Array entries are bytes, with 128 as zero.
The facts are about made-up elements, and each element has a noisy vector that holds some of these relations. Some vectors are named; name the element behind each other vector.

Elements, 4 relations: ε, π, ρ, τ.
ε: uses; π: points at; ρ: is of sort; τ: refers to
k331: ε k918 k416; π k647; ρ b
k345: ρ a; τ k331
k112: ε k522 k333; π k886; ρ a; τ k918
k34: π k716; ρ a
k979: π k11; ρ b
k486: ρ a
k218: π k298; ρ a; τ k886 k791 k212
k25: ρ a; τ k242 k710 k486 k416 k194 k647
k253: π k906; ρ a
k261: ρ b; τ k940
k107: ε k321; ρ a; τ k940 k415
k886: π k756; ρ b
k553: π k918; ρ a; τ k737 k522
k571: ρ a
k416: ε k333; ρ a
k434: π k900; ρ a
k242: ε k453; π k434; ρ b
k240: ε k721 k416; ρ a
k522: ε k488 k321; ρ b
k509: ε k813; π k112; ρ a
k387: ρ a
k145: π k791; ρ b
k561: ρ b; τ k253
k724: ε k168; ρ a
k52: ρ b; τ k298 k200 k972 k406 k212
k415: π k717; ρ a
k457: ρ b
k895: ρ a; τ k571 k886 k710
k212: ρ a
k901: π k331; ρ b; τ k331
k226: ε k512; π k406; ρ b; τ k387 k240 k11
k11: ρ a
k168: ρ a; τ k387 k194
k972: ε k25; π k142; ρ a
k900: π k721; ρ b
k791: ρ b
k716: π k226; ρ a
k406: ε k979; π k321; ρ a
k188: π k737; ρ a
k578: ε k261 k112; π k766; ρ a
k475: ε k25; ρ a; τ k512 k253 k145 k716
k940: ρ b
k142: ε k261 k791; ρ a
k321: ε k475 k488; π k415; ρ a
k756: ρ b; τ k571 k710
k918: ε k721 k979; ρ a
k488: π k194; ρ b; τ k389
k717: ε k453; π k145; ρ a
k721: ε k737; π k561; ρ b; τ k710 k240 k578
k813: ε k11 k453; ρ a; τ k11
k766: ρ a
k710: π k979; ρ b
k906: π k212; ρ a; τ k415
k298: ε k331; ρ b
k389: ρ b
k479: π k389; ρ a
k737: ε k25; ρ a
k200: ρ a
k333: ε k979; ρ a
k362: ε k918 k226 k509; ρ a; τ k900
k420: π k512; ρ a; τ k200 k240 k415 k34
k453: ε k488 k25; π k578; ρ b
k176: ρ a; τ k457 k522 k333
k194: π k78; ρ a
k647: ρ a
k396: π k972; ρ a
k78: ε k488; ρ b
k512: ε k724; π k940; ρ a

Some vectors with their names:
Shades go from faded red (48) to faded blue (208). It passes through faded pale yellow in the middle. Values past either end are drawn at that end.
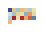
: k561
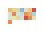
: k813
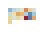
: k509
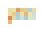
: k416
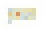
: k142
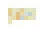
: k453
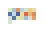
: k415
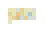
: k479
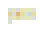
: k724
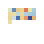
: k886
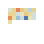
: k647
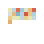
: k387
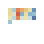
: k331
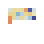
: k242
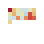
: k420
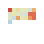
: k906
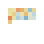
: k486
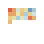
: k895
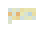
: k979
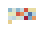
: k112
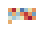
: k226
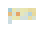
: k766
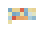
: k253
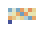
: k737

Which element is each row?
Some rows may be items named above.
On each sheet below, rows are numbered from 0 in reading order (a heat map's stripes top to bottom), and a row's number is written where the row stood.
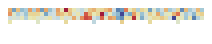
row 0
k972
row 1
k200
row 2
k420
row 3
k345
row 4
k145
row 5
k434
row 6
k212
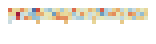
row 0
k901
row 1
k52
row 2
k194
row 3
k240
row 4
k362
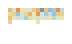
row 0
k578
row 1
k972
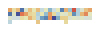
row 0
k34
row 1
k791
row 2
k240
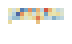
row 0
k406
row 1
k710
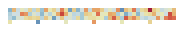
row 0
k321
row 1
k940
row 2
k298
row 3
k168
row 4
k512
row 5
k420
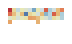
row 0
k218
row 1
k387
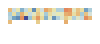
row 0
k791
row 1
k571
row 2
k895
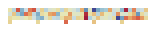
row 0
k11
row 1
k717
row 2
k721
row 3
k900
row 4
k475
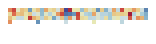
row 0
k25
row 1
k940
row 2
k716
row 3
k298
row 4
k901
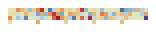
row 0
k647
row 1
k226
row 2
k756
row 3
k488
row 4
k900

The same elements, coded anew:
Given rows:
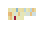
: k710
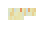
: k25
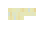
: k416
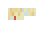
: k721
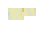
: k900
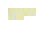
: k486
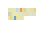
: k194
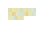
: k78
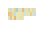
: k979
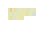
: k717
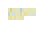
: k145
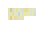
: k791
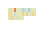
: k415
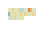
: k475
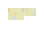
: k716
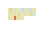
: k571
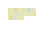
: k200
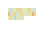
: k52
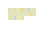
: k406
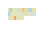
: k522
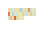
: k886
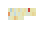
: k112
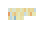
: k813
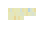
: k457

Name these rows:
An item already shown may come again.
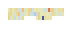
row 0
k331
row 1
k194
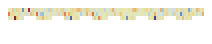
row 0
k756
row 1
k509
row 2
k226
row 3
k886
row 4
k387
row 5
k298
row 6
k253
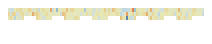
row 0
k52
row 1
k34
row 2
k240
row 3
k362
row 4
k218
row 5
k791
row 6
k791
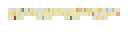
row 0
k895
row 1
k488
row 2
k168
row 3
k906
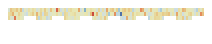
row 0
k721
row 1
k345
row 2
k34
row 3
k11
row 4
k561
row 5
k940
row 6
k420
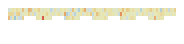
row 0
k901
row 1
k571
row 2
k212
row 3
k647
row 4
k240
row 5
k512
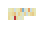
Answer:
k895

